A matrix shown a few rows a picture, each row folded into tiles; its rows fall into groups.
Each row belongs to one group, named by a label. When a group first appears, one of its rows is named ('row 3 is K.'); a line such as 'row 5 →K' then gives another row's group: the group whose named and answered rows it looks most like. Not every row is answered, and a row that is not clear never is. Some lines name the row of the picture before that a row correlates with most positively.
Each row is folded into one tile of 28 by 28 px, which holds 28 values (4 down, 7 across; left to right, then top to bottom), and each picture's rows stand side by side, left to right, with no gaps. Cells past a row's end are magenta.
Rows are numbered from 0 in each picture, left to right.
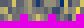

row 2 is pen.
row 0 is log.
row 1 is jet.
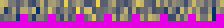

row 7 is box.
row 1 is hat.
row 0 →box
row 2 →pen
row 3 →log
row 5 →jet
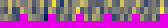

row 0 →pen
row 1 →box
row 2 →pen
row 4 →pen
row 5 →hat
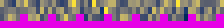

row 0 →jet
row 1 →log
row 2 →log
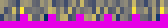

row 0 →box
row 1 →hat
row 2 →log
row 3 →log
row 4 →hat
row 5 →hat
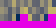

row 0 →hat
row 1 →hat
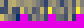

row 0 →pen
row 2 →hat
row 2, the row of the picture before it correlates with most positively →0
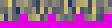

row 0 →pen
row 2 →pen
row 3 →pen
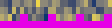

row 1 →pen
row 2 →jet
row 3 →jet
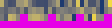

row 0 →jet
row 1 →jet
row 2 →hat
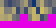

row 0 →jet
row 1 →log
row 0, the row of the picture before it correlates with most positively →1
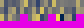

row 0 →jet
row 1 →log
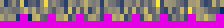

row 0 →hat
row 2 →log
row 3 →box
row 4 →log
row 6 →box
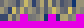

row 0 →box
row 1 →hat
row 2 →box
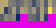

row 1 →hat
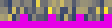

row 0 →log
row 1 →pen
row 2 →box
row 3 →box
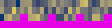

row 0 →box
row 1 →jet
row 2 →box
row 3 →jet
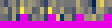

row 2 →hat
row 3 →log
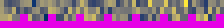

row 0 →jet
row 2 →box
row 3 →jet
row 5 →pen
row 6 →log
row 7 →log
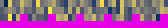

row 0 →pen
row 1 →pen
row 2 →log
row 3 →log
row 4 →pen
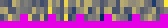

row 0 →log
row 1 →hat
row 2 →pen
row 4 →pen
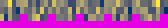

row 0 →pen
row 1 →log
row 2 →box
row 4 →box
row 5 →log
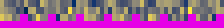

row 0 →jet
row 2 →box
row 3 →jet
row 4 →jet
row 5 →jet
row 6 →box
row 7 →hat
